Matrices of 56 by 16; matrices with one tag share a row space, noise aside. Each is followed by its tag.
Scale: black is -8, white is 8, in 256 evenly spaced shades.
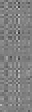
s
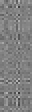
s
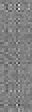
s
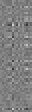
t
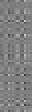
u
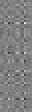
u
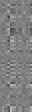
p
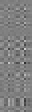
u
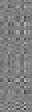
u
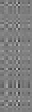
s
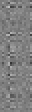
p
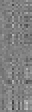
t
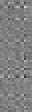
u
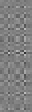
u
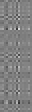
s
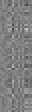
t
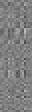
u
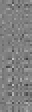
t
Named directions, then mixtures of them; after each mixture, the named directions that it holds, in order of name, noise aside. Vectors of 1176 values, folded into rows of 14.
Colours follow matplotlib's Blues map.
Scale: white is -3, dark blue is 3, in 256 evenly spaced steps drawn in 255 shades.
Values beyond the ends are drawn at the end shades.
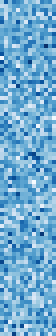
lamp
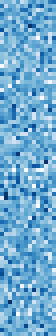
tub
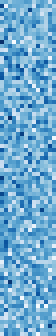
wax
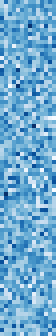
lamp, tub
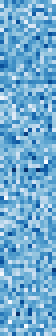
lamp, tub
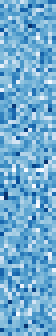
tub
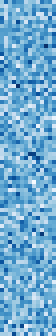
lamp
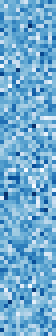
lamp, tub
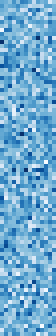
tub, wax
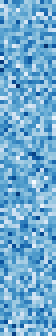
lamp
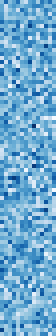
lamp, tub
